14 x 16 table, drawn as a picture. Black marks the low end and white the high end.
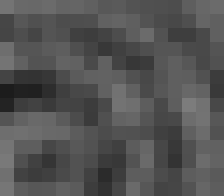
Slope: none. Average level on the scale: 30%. Histogram: bell-shaped. Rings: centred on the bottom left. Odd rows or columns: none. Ninth with the lowest average: middle left.
